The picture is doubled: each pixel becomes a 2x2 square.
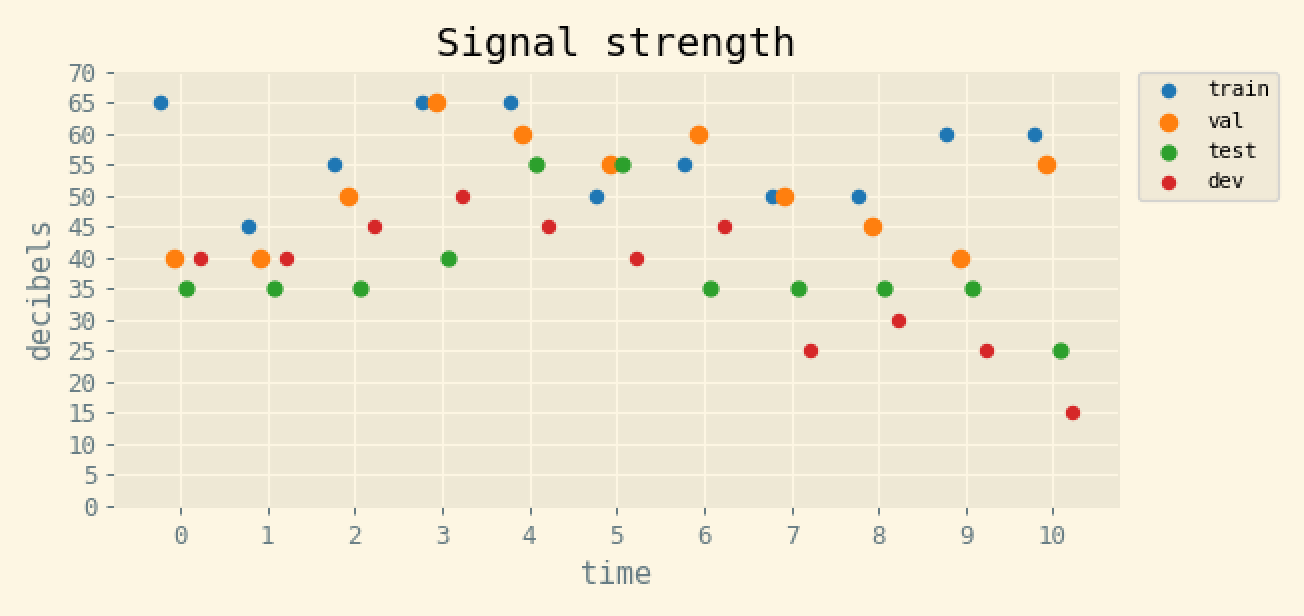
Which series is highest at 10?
train
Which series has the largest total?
train
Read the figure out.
Title: Signal strength
x-axis: time, ticks 0 1 2 3 4 5 6 7 8 9 10
y-axis: decibels, ticks 0 5 10 15 20 25 30 35 40 45 50 55 60 65 70
Legend: train, val, test, dev
Values:
train: 65 45 55 65 65 50 55 50 50 60 60
val: 40 40 50 65 60 55 60 50 45 40 55
test: 35 35 35 40 55 55 35 35 35 35 25
dev: 40 40 45 50 45 40 45 25 30 25 15
